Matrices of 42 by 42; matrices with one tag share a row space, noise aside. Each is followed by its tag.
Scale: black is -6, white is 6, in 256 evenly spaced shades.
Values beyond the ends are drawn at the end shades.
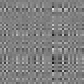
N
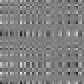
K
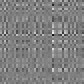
N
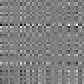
K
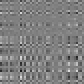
K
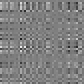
K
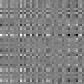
K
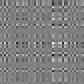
N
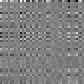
K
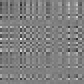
K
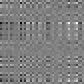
K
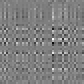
N
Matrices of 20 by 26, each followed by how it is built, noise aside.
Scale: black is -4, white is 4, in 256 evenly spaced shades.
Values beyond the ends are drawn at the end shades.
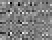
low rank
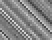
Toeplitz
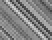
Toeplitz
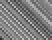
Toeplitz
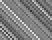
Toeplitz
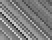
Toeplitz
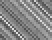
Toeplitz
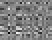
low rank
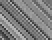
Toeplitz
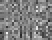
low rank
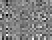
low rank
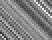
Toeplitz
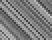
Toeplitz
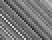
Toeplitz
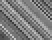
Toeplitz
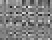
low rank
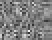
low rank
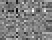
low rank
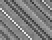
Toeplitz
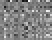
low rank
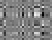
low rank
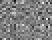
low rank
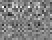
low rank
